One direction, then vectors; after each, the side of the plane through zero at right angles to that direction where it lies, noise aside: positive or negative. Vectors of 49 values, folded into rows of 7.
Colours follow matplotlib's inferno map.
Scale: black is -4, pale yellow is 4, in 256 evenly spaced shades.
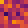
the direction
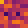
positive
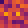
negative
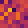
negative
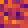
positive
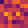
negative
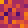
positive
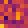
negative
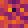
positive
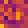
negative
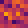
negative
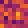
negative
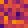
positive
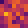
negative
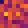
negative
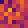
negative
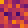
positive
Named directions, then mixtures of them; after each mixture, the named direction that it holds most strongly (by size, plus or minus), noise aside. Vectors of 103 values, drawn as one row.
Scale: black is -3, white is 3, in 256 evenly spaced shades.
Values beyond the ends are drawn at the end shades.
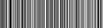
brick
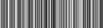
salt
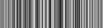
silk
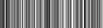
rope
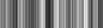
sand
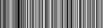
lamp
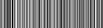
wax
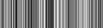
sand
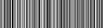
wax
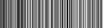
lamp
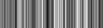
sand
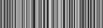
silk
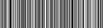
brick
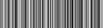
salt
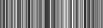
rope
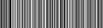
brick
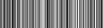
wax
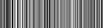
wax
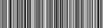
brick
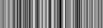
silk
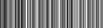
lamp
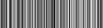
brick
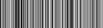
lamp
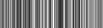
silk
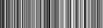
rope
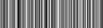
salt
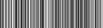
wax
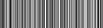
brick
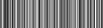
wax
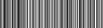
lamp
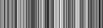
sand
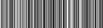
lamp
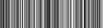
rope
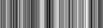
sand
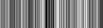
sand
